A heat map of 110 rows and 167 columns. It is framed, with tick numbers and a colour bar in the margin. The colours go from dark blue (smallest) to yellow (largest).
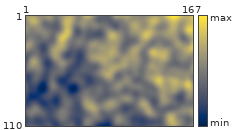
Ninth with the highest average: top right. Slope: up to the top right. Mirror symmetry: none. Odd rows or columns: none. Grain: smooth. Lone odd cells: none.
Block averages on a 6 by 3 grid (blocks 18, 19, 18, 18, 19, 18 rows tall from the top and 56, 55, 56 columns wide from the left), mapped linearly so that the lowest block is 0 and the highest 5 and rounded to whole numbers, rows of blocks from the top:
4 3 5 | 3 3 4 | 2 4 3 | 0 2 4 | 0 3 3 | 1 2 2
